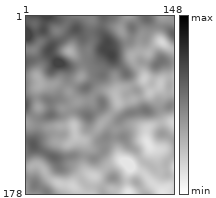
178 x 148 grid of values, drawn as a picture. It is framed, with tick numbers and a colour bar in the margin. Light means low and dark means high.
Mirror symmetry: none. Histogram: bell-shaped. Slope: up to the top left. Ninth with the lowest average: bottom right. Average level on the scale: 40%. Grain: smooth.
